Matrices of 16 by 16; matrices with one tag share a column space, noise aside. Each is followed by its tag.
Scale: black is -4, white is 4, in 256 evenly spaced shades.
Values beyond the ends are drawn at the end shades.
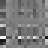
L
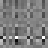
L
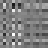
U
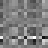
L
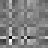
L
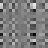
U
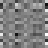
U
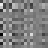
U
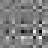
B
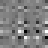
B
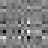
B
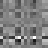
L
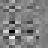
B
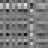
U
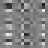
U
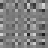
U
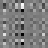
U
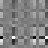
L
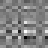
B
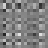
U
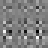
B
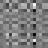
U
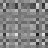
U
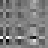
L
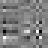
B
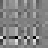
L
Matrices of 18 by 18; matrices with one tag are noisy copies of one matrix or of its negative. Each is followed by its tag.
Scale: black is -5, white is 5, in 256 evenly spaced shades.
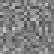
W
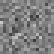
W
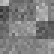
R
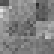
R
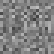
W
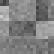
R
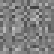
W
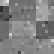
R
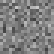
W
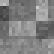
R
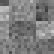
R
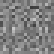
W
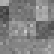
R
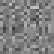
W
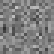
W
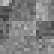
R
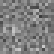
W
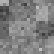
R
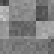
R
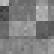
R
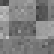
R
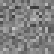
W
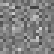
W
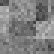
R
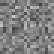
W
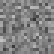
W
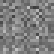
W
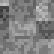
R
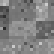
R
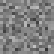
W
